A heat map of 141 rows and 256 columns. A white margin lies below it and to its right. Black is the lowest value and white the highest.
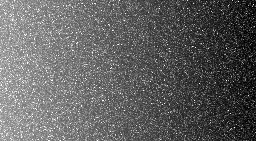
Grain: fine. Slope: up to the left. Odd rows or columns: none.
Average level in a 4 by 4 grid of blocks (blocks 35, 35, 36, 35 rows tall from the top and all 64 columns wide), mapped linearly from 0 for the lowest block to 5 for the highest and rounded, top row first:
5 3 2 0 / 5 3 2 0 / 5 3 2 0 / 5 3 2 0
